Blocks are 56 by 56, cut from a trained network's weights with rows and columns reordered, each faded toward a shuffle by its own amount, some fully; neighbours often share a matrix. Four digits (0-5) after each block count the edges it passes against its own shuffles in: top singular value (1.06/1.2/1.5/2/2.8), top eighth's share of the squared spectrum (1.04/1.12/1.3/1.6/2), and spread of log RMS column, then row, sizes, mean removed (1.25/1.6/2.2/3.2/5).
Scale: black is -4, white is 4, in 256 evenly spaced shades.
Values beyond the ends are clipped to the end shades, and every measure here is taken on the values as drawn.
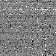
2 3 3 1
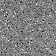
0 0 0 0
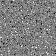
0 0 0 0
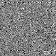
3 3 1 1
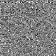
2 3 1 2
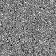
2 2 0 0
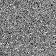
0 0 0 0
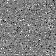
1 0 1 0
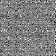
2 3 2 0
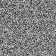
0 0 0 0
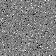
0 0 0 0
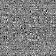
2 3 2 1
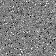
0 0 0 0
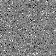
1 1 1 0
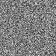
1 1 0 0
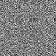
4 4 2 1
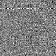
3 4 1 2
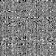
3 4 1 3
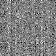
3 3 0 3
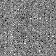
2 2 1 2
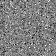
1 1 0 0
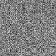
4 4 2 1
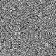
3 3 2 0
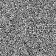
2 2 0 0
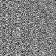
3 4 2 0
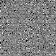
1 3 2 0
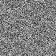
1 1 0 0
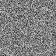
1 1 0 0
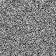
1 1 0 0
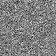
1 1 0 0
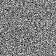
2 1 0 0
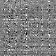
3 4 3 1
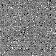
1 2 1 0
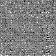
2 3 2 1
